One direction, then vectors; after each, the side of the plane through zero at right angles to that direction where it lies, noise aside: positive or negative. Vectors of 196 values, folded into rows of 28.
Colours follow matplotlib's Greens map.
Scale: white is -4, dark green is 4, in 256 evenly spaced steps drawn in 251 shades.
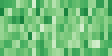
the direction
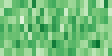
negative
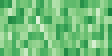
positive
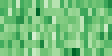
positive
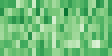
positive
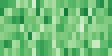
positive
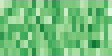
negative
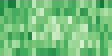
positive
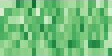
negative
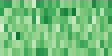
positive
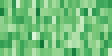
positive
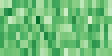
negative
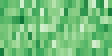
positive
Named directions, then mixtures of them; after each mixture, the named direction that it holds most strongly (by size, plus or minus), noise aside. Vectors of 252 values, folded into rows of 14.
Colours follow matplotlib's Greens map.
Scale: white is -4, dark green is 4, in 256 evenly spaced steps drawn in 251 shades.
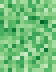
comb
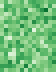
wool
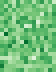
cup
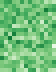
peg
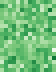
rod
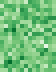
wool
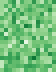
cup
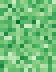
cup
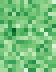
peg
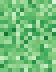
cup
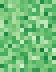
rod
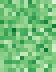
comb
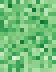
comb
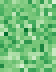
cup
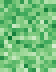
peg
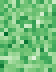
cup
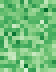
peg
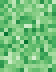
cup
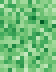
comb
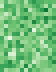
wool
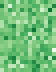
rod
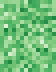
wool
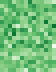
peg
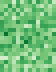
cup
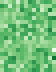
rod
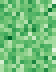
rod
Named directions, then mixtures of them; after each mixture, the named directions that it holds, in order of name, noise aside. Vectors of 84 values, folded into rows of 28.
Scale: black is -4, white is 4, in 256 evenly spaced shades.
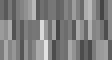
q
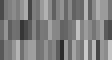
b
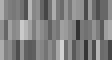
b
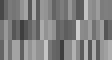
b, q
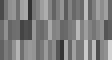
b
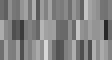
b, q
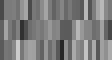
b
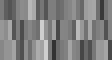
q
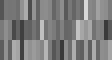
b, q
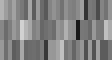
b, q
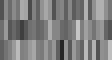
b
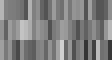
b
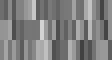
q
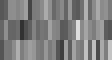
b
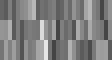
q
